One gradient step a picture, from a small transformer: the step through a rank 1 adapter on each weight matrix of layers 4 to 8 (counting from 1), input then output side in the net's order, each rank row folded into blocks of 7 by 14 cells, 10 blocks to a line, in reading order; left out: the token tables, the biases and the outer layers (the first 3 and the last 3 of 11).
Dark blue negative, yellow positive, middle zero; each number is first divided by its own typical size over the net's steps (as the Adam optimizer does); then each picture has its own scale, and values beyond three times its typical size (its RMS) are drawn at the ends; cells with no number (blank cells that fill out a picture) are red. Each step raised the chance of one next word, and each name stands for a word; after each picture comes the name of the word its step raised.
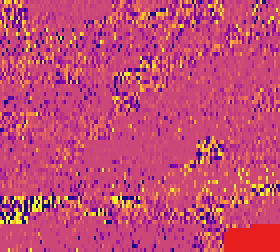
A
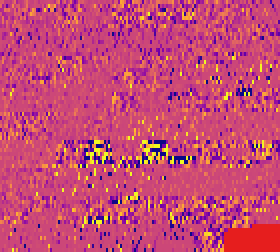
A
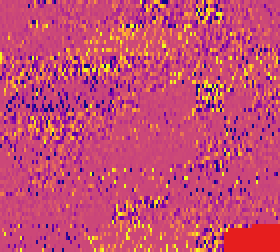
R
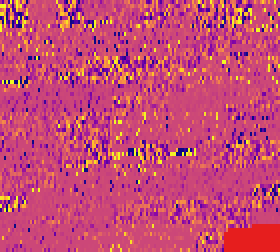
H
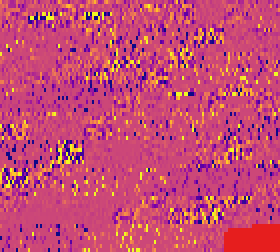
H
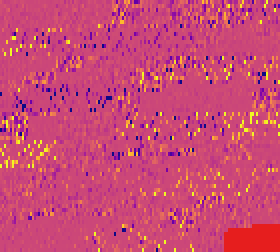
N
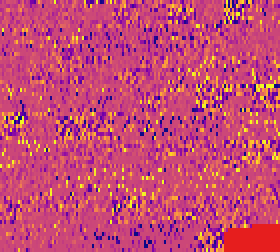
A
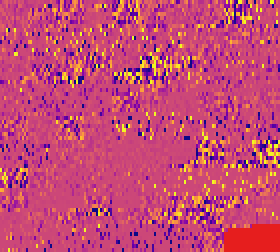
A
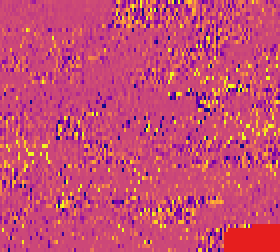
N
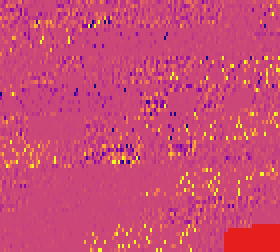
N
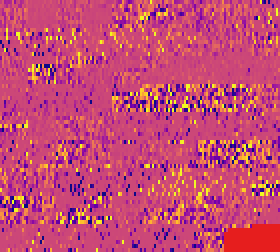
A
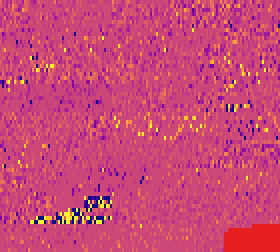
H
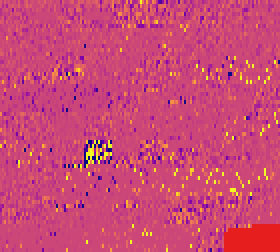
N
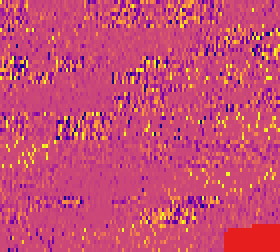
N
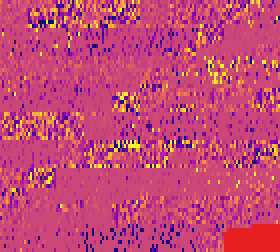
A
